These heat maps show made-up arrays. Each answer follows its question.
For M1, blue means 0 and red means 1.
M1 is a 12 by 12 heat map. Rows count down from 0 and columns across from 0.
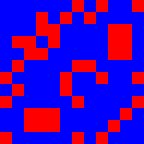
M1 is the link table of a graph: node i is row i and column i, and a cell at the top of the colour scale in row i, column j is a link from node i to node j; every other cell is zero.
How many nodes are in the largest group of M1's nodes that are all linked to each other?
5
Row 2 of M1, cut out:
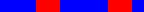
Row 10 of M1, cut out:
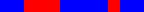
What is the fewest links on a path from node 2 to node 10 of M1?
1
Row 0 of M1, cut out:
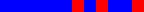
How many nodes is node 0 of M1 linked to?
3
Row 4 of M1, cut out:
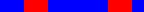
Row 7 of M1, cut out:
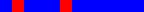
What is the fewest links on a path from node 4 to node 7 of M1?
3
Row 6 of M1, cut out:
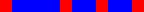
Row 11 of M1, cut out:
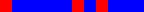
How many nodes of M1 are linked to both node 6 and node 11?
2
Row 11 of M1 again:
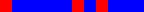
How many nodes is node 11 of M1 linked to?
3
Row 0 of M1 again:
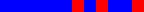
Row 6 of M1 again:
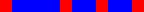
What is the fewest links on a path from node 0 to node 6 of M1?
1
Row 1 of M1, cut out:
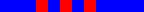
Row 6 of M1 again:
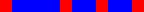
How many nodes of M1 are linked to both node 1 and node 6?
1
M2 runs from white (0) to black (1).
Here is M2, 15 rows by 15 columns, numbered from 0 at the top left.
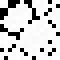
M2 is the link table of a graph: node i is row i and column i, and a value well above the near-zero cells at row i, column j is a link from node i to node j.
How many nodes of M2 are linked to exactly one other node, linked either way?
3
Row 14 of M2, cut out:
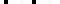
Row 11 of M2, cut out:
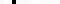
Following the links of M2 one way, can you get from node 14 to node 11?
yes
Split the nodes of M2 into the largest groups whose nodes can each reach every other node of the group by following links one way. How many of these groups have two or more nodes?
1
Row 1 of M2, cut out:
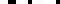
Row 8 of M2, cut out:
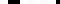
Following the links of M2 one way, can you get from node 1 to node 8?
yes
